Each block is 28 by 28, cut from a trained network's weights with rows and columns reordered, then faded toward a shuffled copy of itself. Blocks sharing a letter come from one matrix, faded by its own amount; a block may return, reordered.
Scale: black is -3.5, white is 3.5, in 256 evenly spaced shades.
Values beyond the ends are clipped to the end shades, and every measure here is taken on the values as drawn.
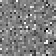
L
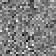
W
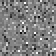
L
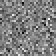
W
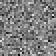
W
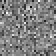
W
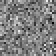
W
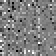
L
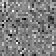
L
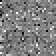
L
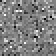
L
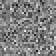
W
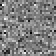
W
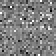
L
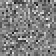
W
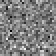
W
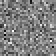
W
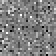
L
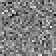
W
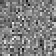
W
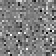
L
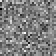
W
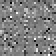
L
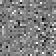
L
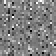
L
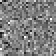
W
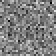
W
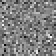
W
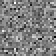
W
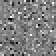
L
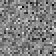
W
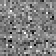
L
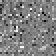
L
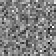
W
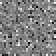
L
